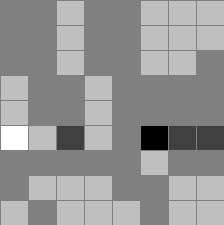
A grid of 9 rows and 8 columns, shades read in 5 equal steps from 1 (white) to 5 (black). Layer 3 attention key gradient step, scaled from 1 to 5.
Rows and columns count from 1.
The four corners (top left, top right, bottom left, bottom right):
3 2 2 2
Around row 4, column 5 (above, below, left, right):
3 3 2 3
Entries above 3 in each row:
0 0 0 0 0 4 0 0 0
